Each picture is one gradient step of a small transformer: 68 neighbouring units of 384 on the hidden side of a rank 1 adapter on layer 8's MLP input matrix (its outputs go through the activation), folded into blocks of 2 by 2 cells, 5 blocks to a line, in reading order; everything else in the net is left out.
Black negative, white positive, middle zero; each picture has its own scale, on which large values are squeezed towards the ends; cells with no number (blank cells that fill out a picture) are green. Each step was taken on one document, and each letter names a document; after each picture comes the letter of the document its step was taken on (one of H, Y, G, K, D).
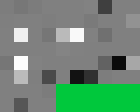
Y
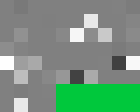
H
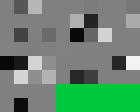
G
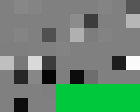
G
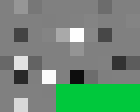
Y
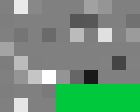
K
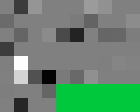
K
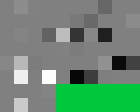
Y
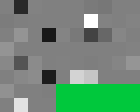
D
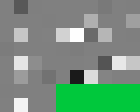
Y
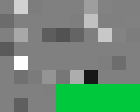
K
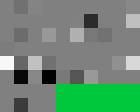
G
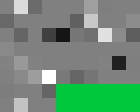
K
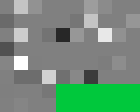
K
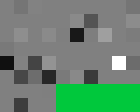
G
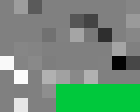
H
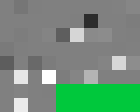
H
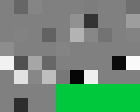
G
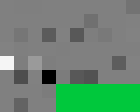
G
